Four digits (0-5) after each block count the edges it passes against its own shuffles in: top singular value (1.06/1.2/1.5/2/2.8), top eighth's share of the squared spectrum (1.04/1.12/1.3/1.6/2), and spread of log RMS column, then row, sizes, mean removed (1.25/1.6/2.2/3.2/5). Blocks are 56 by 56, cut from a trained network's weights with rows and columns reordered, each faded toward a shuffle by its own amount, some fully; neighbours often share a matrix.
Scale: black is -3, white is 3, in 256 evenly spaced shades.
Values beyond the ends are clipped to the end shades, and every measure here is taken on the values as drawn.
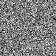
1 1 0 0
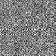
4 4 1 2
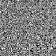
3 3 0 2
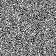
0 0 0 0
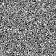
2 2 0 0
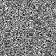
3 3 0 0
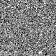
2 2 0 0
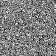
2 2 0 0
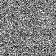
2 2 0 0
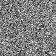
0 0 0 0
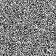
2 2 0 0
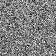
1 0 0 0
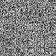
3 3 1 1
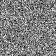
0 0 0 0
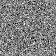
0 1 0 0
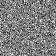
1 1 0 0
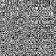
4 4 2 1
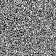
0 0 0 0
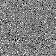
2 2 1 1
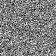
0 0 0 0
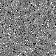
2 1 0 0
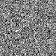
3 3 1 1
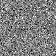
2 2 0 0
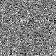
3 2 0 1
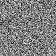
1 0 0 0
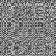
4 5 2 2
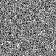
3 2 0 0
